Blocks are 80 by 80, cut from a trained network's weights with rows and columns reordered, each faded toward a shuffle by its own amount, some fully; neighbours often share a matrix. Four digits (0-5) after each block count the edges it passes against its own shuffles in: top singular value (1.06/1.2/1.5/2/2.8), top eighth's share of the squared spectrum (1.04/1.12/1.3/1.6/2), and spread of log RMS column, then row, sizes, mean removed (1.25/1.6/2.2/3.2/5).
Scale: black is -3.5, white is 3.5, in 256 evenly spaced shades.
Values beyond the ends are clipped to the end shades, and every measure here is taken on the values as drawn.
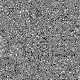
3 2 0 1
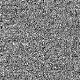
3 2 2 0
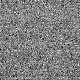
1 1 0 0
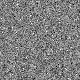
0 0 0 0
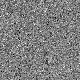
0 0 0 0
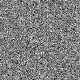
2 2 1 1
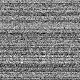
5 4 1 2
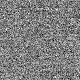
1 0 0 0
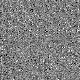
2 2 0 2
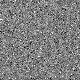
0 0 0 0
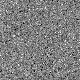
0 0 0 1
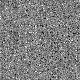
1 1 0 1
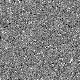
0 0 0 0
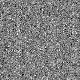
2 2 0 1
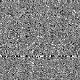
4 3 0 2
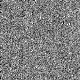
2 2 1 1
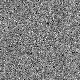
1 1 0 0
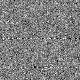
2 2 0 2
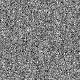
2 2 0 1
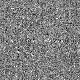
2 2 0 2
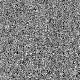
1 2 1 1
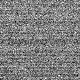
3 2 0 0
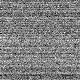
4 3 0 1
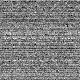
4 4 1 2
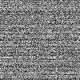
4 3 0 1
